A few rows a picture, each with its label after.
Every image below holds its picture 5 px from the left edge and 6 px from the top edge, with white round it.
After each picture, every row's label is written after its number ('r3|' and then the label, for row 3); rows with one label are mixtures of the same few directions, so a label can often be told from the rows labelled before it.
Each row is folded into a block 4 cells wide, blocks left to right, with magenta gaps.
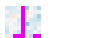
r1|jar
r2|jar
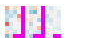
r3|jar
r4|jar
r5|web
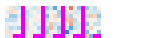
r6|jar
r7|jar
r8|jar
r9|web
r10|jar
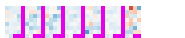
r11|jar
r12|jar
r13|jar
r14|jar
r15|web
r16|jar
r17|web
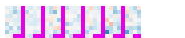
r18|web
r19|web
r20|jar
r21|jar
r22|web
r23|web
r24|web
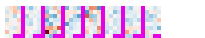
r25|web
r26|web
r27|web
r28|jar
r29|web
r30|web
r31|web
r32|jar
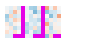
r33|web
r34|web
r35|jar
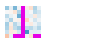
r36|jar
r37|web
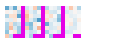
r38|jar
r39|jar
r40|jar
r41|web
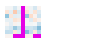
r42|web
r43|web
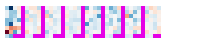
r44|web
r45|web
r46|web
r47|jar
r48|jar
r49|web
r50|web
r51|web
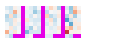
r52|web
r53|web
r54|web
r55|web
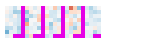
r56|web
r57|jar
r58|jar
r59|web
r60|web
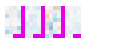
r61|web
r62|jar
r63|jar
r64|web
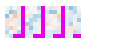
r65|jar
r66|jar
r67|jar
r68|web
